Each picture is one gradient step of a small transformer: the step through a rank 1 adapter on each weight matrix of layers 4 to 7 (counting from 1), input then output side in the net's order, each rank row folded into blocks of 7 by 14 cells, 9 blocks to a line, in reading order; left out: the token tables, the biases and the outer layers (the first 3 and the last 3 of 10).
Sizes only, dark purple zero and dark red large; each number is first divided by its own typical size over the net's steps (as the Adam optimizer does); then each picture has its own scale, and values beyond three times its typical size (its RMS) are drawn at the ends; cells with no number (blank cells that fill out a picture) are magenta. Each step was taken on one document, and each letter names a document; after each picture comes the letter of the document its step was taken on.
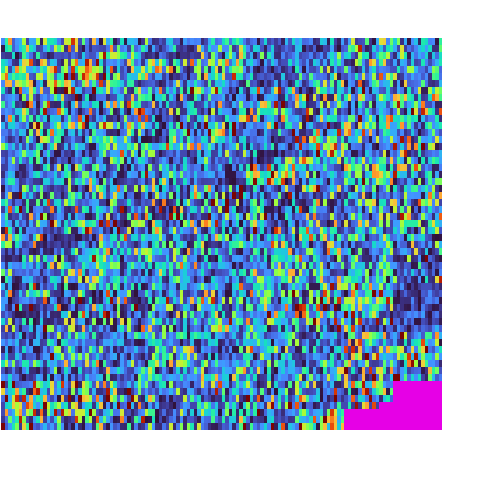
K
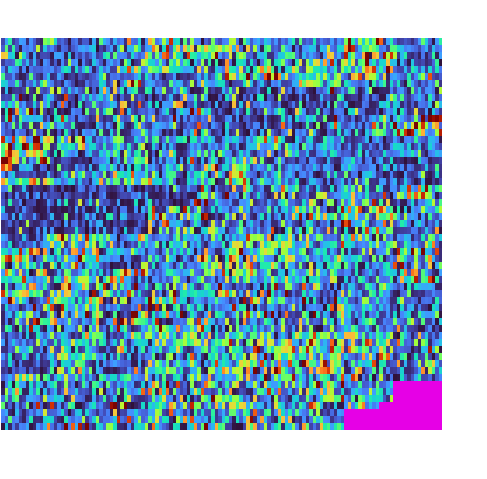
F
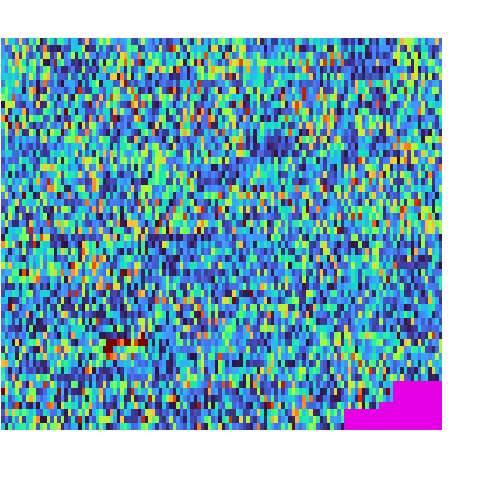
K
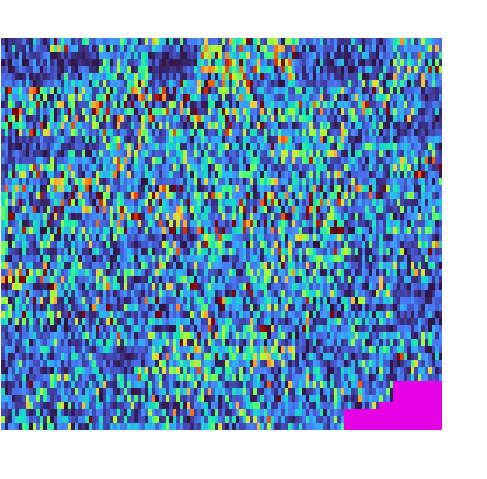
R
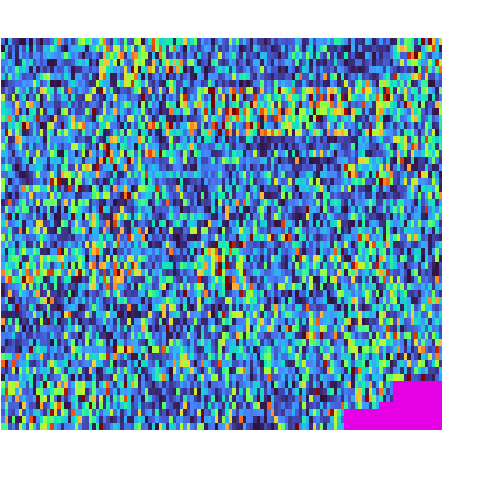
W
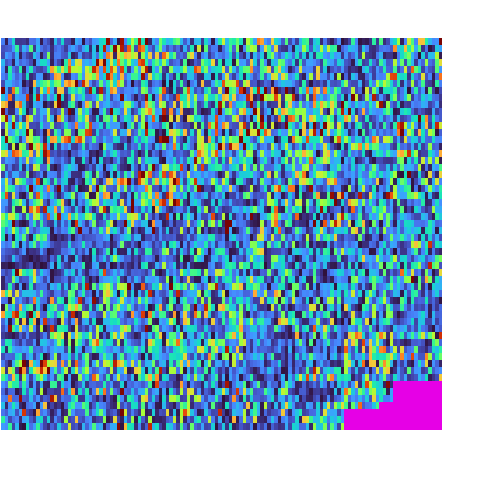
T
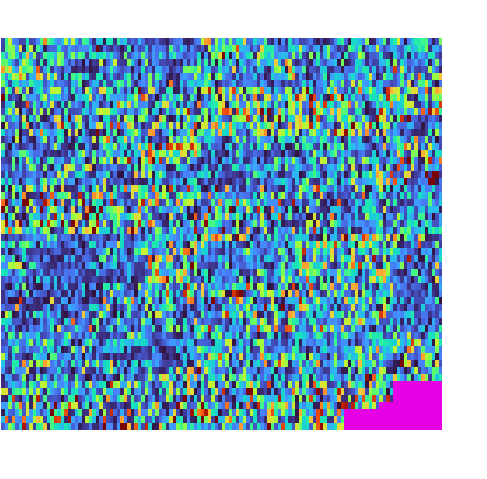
W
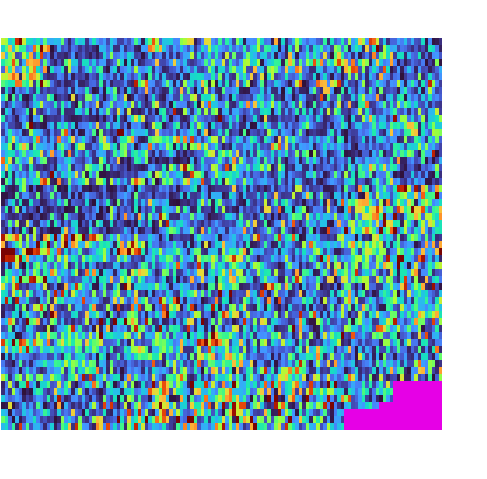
F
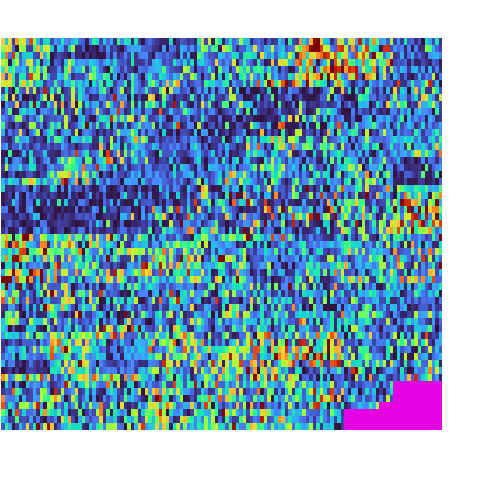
F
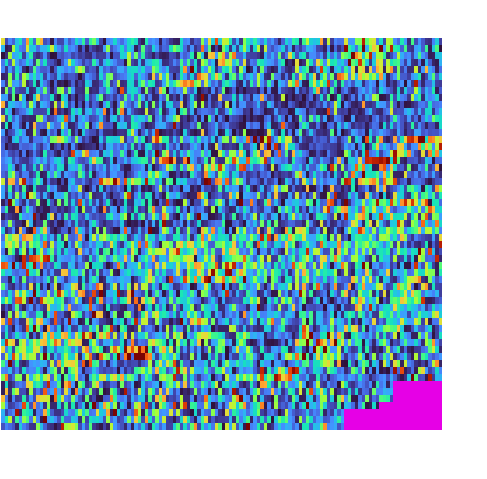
F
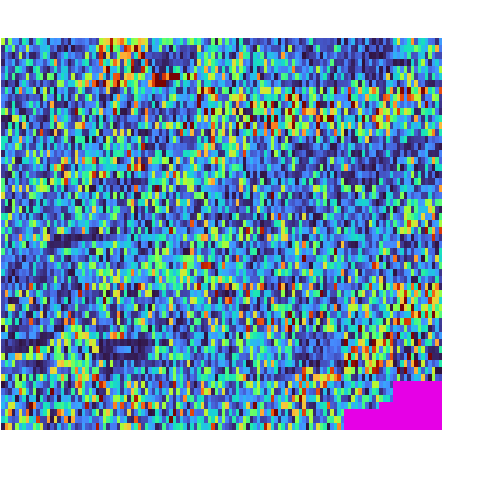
K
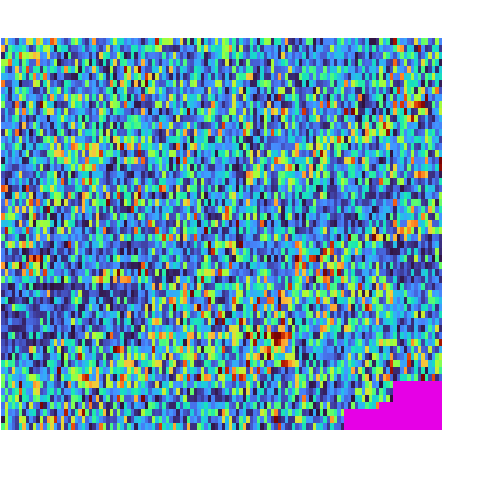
W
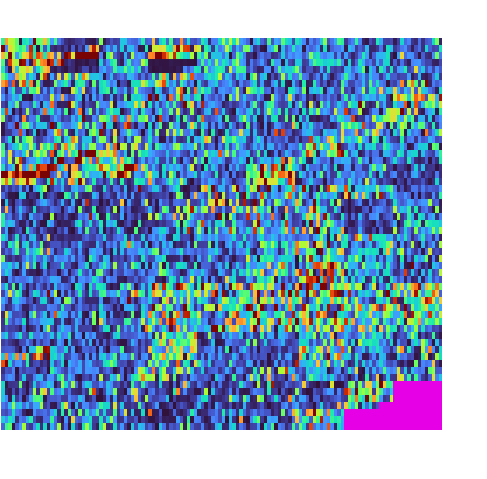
K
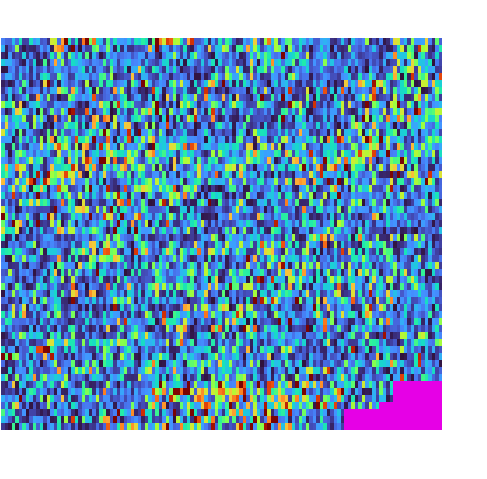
R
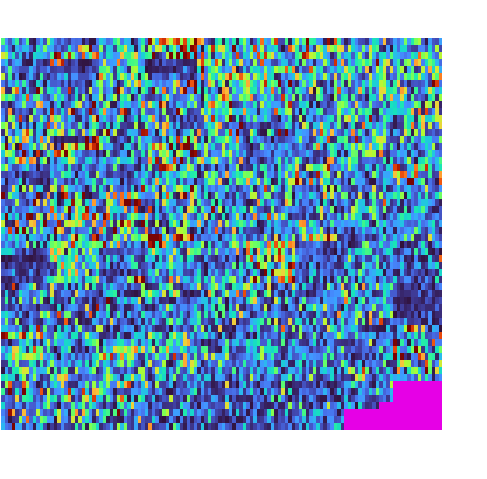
T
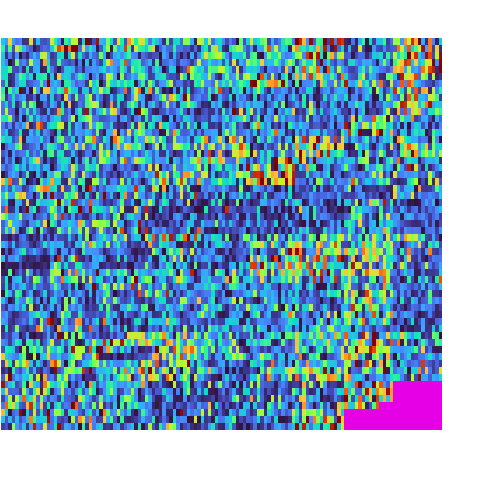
K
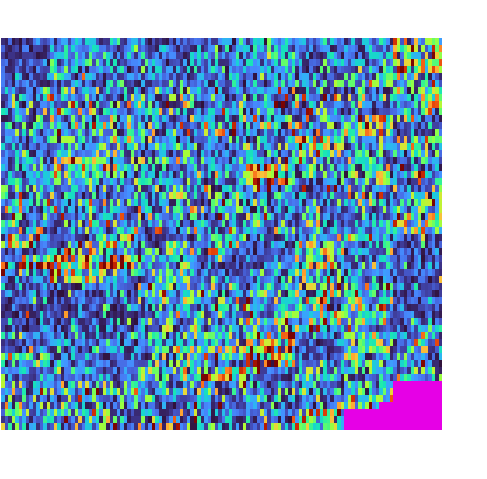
K
